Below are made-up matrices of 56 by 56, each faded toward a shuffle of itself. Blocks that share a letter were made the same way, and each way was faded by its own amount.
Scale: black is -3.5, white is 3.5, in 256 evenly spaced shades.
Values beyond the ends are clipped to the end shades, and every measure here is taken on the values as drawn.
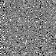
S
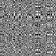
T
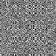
T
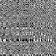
T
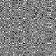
T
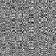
T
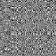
T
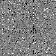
S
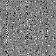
S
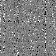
S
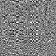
T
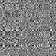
T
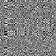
T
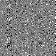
S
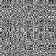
T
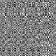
T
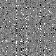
S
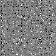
S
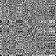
T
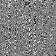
S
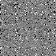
S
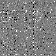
S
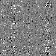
S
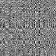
T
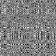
T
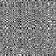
T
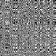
T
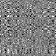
T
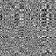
T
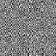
T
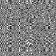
T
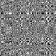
T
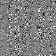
S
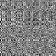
T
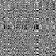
T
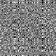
T
